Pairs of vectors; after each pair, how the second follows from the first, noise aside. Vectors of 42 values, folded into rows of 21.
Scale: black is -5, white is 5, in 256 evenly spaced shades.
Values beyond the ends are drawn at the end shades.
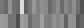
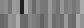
negated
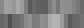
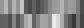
scaled up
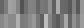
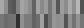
negated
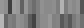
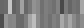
negated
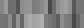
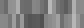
negated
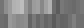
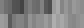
negated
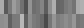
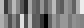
scaled up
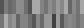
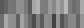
copied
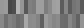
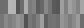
negated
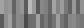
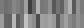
negated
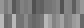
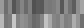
copied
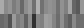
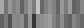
copied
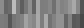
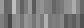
copied
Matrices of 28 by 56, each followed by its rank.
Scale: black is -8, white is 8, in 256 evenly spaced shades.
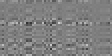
two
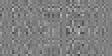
three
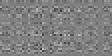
three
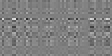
two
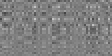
three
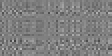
three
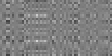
two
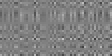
two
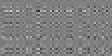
two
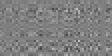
three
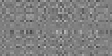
three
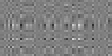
two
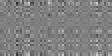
two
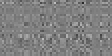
three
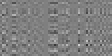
two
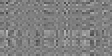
three
